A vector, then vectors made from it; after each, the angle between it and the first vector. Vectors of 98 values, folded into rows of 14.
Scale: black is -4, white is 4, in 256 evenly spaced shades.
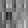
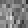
partly opposed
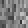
partly aligned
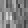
nearly opposite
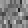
orthogonal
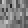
partly opposed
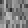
partly opposed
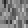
orthogonal
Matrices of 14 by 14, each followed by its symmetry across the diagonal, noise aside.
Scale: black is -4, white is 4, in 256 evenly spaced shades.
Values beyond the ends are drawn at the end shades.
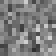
neither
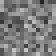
neither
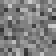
antisymmetric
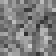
neither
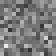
neither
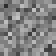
symmetric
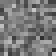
neither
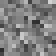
antisymmetric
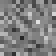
antisymmetric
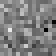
neither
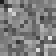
symmetric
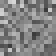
symmetric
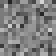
neither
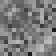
symmetric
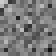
symmetric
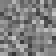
antisymmetric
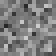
symmetric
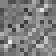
symmetric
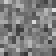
neither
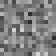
antisymmetric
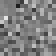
antisymmetric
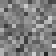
antisymmetric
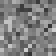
antisymmetric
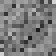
symmetric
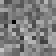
neither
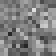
antisymmetric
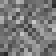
symmetric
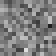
antisymmetric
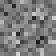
symmetric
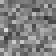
neither
